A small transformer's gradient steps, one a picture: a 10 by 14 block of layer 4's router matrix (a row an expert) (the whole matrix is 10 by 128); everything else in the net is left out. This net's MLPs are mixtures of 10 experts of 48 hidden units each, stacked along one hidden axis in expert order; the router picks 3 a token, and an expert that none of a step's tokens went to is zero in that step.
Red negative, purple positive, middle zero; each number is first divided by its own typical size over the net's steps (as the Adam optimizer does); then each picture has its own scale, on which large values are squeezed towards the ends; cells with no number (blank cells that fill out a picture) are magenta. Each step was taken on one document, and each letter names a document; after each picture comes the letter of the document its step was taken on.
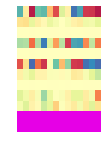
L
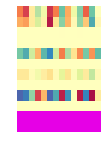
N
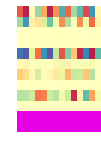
N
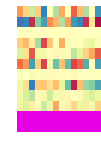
L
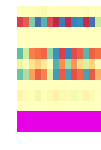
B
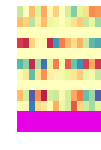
L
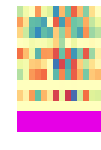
B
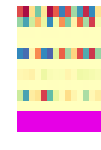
N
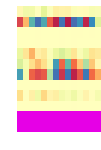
B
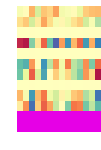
L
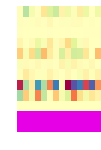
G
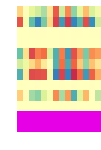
B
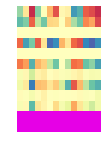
L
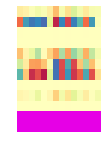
B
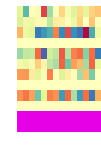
G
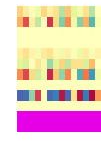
N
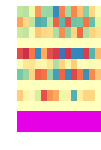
B
